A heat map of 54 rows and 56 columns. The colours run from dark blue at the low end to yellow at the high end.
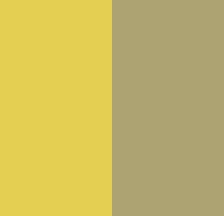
It is made of 1 by 2 panels. Panel 1,1: very high, flat. Panel 1,2: high, flat.
